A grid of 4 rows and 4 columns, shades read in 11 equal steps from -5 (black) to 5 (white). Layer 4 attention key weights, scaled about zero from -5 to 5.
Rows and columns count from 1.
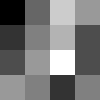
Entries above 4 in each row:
0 0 1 0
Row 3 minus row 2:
1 1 3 0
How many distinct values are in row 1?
4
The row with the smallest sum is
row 2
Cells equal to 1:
3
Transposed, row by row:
-5 -3 -2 1 / -1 0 1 0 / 3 2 5 -3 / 1 -2 -2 0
